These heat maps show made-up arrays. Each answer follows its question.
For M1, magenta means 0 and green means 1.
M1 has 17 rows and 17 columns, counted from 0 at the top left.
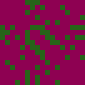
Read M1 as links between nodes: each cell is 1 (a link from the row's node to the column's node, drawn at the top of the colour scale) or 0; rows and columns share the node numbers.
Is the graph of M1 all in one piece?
yes
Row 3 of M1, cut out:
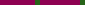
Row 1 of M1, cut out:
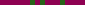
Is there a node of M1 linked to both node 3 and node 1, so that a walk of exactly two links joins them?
no
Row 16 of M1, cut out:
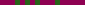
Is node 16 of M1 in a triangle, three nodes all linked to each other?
yes
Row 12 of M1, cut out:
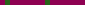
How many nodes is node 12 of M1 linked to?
2
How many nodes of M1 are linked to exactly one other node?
0
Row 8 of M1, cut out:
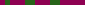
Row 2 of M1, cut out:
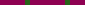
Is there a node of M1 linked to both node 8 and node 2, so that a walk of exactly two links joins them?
yes
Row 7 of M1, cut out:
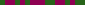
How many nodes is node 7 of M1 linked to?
8
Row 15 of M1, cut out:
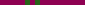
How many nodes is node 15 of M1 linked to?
2
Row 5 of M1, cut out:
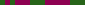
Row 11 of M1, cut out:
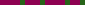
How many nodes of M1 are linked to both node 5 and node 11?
2
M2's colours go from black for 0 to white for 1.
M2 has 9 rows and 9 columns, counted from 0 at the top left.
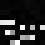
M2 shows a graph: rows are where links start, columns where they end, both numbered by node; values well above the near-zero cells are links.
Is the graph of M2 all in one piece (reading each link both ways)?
yes
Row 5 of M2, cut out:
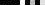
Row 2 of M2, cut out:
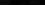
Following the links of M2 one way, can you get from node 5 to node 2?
yes
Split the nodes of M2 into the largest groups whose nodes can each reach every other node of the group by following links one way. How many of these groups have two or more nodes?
0
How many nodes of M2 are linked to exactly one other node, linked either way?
2
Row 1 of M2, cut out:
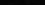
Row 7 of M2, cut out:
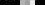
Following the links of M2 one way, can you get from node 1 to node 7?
no
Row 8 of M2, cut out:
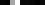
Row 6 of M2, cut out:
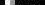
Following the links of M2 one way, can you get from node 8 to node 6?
no
